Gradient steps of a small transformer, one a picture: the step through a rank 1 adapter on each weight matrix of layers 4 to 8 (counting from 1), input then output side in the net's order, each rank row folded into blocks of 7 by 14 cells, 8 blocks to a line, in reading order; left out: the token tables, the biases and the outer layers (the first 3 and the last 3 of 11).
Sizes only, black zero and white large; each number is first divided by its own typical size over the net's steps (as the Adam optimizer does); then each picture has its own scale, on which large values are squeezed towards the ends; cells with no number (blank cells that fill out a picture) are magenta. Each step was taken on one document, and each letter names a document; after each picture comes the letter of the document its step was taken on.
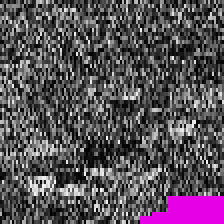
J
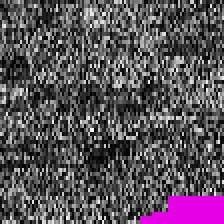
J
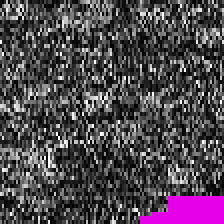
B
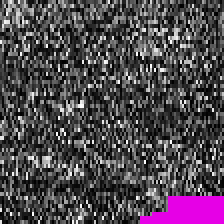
B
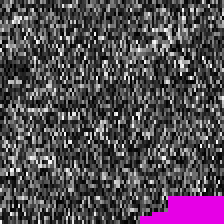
B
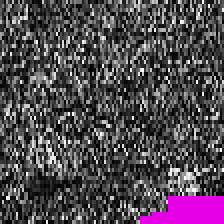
B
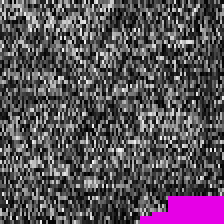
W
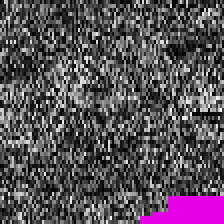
J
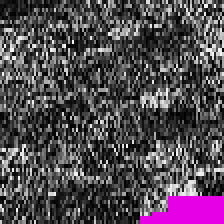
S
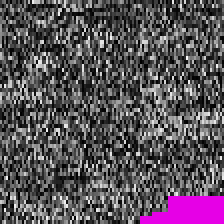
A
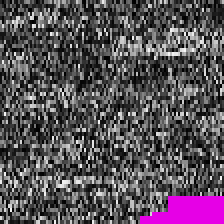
A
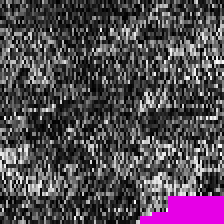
S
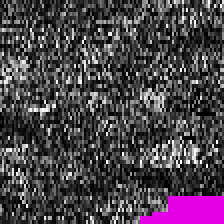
S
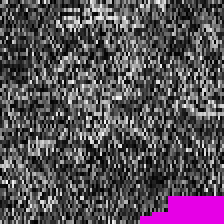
J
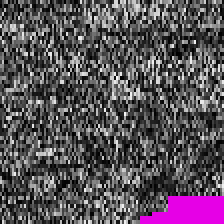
J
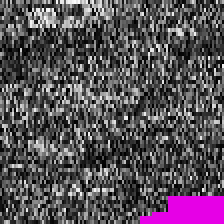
J
